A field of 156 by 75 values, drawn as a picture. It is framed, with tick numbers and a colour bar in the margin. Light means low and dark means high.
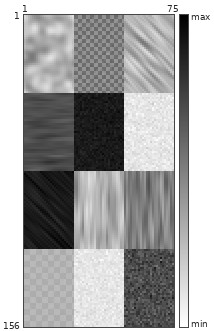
It is made of 4 by 3 panels. Panel 1,1: low, blotchy. Panel 1,2: middling, checkered. Panel 1,3: low, slanting down to the right. Panel 2,1: high, streaked across, faint in contrast. Panel 2,2: very high, fine-grained, faint in contrast. Panel 2,3: very low, fine-grained, faint in contrast. Panel 3,1: very high, slanting down to the right, faint in contrast. Panel 3,2: low, streaked downward. Panel 3,3: middling, streaked downward. Panel 4,1: low, checkered, faint in contrast. Panel 4,2: very low, fine-grained, faint in contrast. Panel 4,3: high, fine-grained.
